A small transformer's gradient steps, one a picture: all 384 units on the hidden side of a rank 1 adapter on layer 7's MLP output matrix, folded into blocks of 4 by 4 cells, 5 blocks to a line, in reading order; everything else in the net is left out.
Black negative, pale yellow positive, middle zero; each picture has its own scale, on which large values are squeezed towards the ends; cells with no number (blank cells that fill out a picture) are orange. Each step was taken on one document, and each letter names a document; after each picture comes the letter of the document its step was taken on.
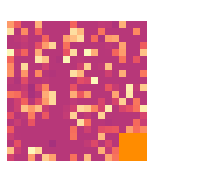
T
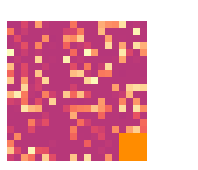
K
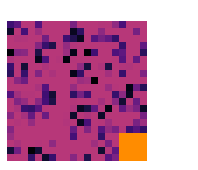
T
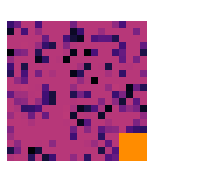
T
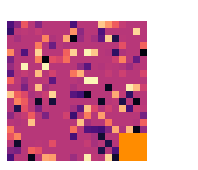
T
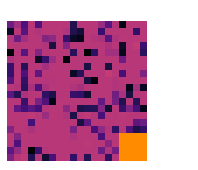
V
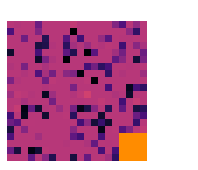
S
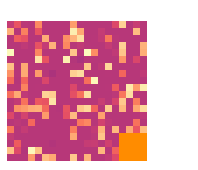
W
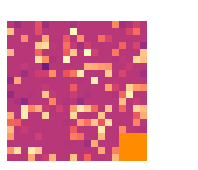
S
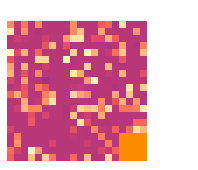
V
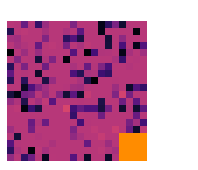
K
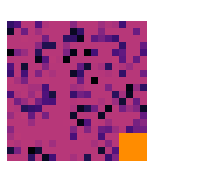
T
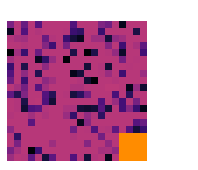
V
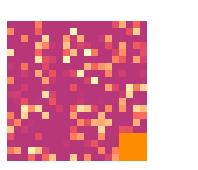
S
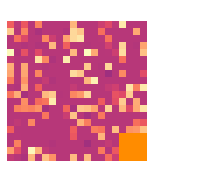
V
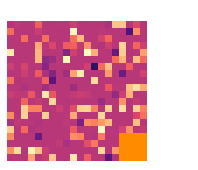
S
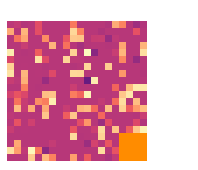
W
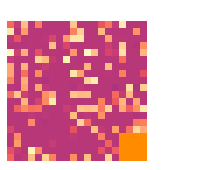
V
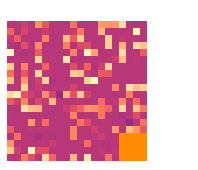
K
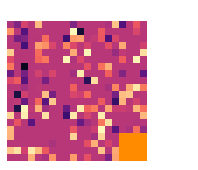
W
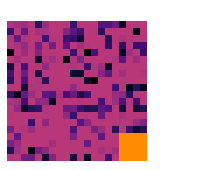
K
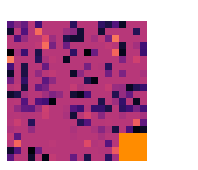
V
